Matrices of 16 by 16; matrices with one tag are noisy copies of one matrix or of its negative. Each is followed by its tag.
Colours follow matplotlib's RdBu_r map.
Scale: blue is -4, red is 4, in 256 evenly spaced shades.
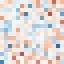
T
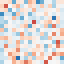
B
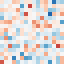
T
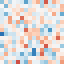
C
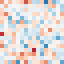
C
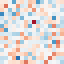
B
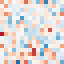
C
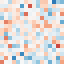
T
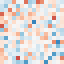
B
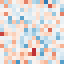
C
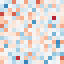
B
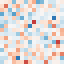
B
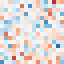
T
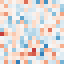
C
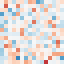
B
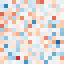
B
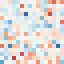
T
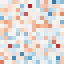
T
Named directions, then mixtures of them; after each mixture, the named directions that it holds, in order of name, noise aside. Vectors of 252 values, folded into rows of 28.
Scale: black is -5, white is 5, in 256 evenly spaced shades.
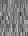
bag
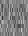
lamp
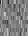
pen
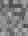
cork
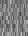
bag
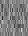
lamp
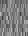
bag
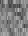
cork, pen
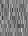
lamp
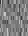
pen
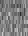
bag, cork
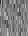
bag, pen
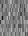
bag, lamp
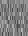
bag, lamp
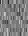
pen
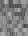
cork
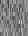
lamp, pen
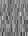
bag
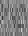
lamp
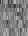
cork, pen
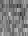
bag, cork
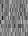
bag, lamp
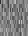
lamp, pen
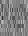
lamp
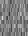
bag, lamp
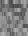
cork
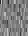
pen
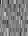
pen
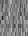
bag, lamp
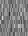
bag, lamp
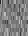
pen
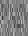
lamp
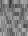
bag, cork
